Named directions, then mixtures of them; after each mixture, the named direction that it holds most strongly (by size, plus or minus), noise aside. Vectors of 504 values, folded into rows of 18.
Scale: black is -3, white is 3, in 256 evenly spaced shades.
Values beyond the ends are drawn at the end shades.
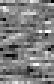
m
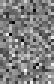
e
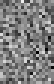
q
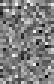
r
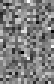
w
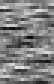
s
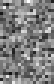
w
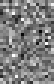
r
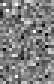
r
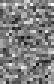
r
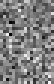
e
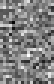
e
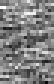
s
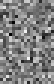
w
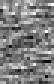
s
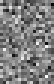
r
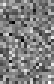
e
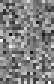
w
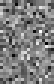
r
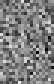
q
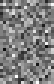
r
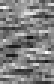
s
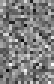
e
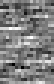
s
